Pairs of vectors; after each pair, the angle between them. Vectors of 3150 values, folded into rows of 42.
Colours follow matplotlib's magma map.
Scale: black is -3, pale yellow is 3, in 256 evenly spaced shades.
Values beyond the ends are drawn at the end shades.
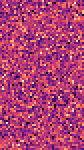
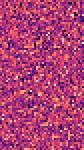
partly opposed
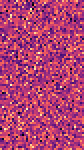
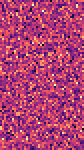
partly opposed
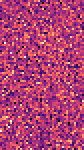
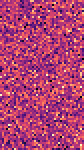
orthogonal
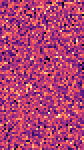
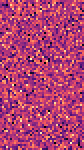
partly aligned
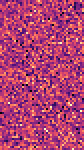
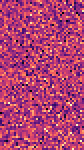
nearly parallel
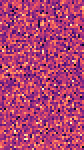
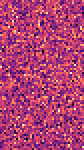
nearly opposite
